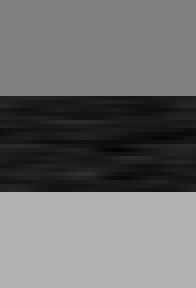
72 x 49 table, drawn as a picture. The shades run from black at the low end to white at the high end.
The table splits into 3 rows of 1 panel. Panel 1,1: middling, flat. Panel 2,1: very low, streaked across, faint in contrast. Panel 3,1: high, flat.
